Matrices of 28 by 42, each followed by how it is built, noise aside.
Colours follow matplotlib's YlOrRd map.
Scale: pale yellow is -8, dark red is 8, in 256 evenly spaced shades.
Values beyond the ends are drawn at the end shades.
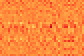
low rank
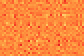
low rank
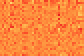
low rank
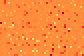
sparse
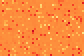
sparse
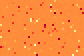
sparse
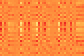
low rank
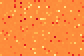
sparse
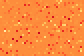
sparse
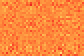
low rank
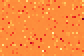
sparse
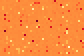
sparse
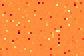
sparse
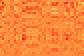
low rank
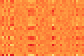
low rank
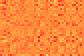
low rank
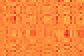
low rank
